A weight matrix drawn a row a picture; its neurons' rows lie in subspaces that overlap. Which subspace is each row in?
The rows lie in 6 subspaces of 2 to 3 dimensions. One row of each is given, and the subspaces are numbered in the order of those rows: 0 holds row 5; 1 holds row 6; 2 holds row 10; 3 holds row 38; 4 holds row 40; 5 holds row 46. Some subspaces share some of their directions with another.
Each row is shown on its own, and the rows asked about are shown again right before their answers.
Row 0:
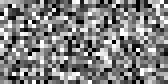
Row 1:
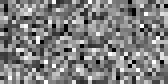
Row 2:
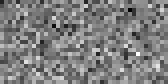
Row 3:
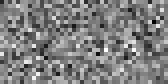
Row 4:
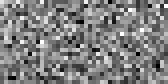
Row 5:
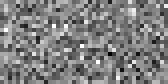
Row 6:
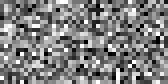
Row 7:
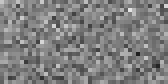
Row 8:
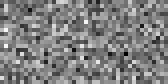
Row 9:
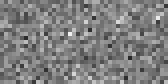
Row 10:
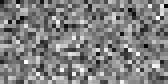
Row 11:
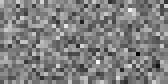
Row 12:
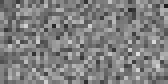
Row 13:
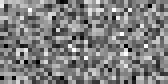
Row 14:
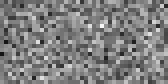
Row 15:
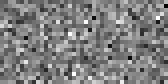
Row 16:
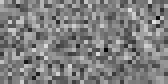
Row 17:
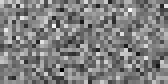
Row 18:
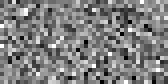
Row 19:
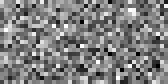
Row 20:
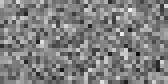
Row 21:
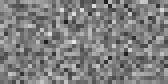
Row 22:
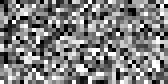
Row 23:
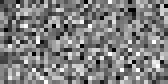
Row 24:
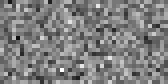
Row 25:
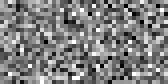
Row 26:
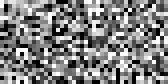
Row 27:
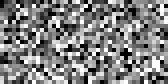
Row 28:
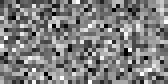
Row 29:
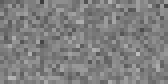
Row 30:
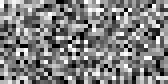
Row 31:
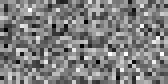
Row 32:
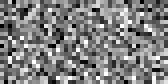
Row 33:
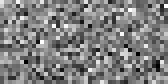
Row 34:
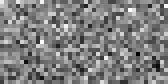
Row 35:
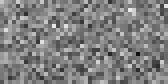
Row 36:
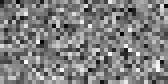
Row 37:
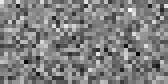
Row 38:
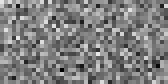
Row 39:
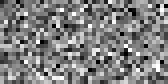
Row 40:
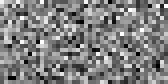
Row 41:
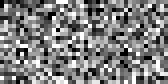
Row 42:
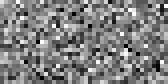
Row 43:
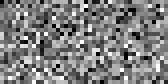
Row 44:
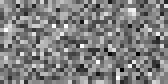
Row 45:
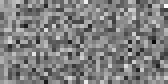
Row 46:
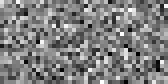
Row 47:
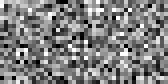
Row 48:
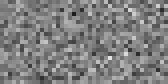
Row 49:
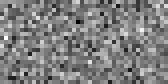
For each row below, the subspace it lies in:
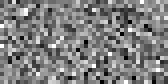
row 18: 5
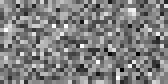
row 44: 1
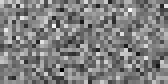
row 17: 3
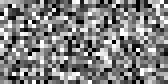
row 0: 4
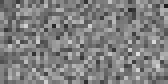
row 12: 0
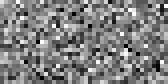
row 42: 3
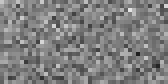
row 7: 5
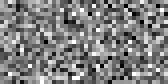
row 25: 3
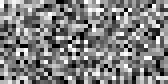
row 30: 0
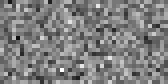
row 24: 3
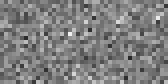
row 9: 2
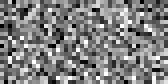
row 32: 5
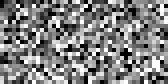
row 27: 4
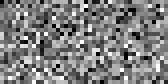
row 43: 2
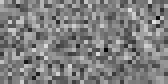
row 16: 2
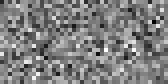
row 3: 2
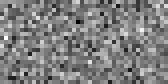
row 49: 4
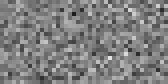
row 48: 3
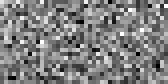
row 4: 4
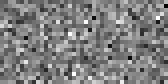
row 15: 2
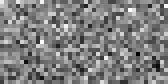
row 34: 3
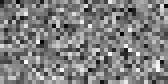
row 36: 5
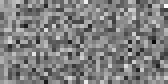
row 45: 0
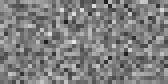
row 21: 3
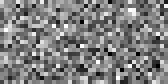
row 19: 1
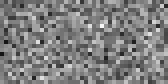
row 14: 2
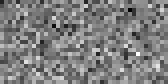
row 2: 2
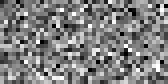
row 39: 3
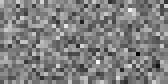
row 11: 1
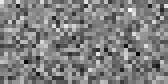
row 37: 2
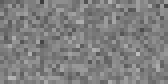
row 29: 4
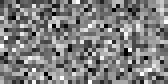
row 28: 4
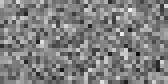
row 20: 5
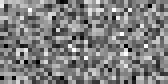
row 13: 1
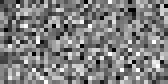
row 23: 0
